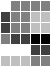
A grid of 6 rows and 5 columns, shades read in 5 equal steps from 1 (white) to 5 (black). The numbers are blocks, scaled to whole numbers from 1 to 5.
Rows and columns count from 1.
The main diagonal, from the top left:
1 3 3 5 4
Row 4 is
3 4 4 5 5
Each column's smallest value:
1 1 1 2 2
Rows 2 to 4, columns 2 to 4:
3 3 2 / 3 3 2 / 4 4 5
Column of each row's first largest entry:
2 1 1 4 4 4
